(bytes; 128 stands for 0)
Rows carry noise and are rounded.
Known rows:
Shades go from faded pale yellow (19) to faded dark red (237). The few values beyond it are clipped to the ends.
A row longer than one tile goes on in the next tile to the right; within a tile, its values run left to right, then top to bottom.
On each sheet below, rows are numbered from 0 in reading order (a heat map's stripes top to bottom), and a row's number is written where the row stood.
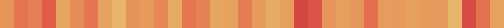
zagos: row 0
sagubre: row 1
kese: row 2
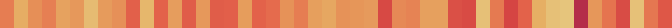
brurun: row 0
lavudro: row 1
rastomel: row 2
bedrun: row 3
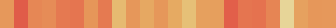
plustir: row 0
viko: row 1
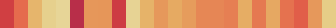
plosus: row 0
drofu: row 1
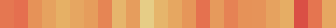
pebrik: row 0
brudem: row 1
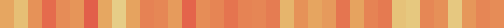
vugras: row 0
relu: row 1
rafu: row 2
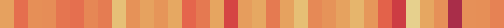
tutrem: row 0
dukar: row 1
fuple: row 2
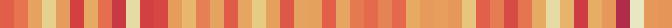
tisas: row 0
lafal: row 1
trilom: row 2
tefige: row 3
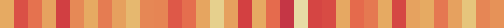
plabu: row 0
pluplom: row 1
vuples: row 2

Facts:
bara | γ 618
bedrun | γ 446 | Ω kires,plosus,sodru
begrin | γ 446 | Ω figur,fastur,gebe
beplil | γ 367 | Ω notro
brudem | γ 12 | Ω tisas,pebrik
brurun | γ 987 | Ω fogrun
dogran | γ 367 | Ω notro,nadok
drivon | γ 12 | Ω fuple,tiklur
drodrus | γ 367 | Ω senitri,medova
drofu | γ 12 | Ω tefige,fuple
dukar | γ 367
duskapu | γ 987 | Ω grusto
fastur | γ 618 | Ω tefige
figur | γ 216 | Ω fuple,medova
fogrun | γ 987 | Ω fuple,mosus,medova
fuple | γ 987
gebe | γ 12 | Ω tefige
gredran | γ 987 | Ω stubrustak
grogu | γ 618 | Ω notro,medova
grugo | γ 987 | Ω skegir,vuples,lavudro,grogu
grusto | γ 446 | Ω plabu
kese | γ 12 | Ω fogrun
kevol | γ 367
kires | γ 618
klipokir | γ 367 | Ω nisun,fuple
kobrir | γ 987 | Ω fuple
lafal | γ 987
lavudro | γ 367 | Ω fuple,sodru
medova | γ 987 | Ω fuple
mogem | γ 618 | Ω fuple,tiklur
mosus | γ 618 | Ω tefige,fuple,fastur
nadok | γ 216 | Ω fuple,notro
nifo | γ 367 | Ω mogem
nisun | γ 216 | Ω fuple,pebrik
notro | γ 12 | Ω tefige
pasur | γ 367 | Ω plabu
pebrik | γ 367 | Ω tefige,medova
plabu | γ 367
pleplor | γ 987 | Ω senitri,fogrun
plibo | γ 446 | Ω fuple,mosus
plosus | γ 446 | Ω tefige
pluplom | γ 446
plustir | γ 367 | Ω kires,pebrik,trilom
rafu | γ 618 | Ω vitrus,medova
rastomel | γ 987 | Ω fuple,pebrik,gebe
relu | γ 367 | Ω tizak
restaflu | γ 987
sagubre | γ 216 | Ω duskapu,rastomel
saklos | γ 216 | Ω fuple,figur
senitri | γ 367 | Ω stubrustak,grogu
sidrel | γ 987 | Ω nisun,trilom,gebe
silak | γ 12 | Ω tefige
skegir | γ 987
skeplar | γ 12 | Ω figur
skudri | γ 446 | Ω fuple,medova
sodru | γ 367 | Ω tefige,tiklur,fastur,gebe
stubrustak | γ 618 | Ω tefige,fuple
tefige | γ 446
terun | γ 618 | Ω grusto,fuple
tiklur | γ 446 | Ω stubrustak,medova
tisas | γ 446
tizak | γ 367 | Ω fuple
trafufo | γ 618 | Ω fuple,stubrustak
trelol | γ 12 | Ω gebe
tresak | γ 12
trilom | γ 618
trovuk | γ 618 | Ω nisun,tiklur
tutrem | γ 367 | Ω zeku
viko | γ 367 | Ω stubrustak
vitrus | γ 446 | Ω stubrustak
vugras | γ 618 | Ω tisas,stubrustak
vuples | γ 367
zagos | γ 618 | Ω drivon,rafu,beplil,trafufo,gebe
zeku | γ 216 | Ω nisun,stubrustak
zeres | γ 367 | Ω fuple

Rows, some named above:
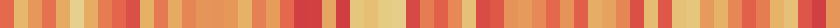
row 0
fogrun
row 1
saklos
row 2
tiklur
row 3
duskapu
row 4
zeku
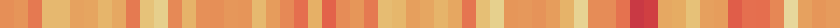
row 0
notro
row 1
grugo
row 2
notro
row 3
figur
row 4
viko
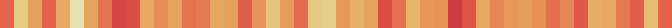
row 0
medova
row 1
gebe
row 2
kobrir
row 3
sidrel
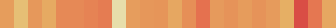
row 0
senitri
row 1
skeplar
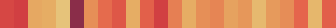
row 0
grusto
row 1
brurun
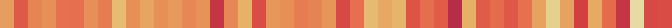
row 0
pasur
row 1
mogem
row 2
plibo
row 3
pluplom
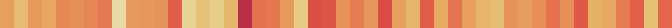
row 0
senitri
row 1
vitrus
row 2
mosus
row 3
sidrel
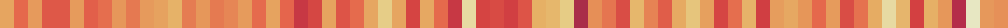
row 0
klipokir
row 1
nisun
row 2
pluplom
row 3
begrin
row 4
trafufo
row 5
tefige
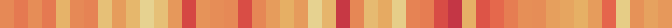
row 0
fastur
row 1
sodru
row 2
skudri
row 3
drodrus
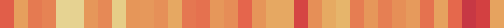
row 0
grogu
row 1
trelol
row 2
nisun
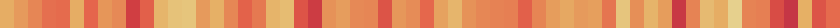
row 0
drivon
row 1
zeku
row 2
trovuk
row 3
beplil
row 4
skudri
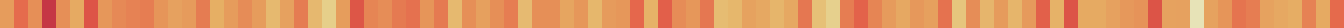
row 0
terun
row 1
silak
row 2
pasur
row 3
pleplor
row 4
notro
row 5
beplil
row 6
tresak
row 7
gredran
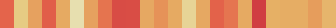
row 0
medova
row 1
stubrustak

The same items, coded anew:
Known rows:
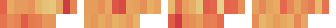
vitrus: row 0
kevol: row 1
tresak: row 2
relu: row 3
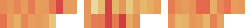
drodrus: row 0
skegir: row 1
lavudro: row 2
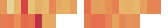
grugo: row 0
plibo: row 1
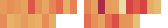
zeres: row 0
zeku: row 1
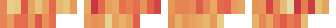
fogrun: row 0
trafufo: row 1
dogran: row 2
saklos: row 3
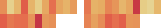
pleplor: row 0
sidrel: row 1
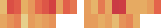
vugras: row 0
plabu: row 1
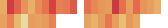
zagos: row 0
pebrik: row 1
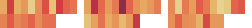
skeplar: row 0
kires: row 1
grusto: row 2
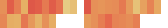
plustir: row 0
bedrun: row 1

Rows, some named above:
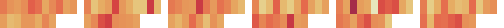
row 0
lavudro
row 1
tisas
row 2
pebrik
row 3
pleplor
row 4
zeku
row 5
gredran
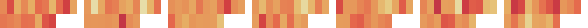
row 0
gebe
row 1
duskapu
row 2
drodrus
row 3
pluplom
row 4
plosus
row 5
nisun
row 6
trovuk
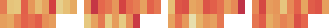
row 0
rastomel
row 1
fastur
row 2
terun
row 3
trelol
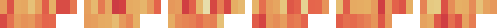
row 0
drivon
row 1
plabu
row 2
nadok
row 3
tresak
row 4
brudem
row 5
medova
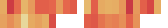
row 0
mogem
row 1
brudem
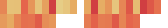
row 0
rastomel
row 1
skeplar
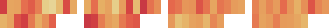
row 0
tefige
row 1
kese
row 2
sodru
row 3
senitri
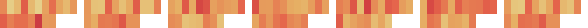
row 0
pleplor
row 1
kobrir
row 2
pasur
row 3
begrin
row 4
tutrem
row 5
grogu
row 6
kobrir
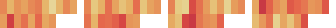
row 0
pluplom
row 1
gredran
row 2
fuple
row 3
mosus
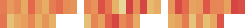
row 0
viko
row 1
figur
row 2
stubrustak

